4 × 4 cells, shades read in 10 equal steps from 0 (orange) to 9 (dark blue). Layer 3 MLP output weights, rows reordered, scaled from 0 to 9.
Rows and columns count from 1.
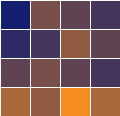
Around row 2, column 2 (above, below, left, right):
5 5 8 4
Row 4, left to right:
3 4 0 3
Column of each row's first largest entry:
1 1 4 2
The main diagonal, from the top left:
9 7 6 3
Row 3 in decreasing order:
7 6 6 5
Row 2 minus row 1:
-1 2 -2 -1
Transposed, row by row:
9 8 6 3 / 5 7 5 4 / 6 4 6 0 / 7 6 7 3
